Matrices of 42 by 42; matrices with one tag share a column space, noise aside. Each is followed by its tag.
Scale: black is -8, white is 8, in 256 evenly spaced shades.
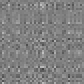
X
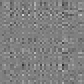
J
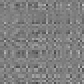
X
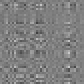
X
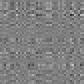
J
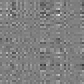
J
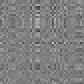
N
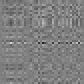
N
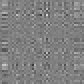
J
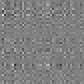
J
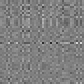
N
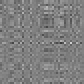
N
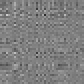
J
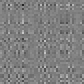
X
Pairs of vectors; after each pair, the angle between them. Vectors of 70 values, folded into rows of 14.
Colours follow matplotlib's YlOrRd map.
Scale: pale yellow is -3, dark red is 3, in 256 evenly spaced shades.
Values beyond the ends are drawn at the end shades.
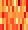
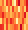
nearly parallel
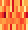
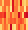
nearly parallel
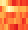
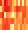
partly opposed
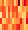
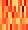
orthogonal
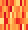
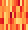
nearly opposite
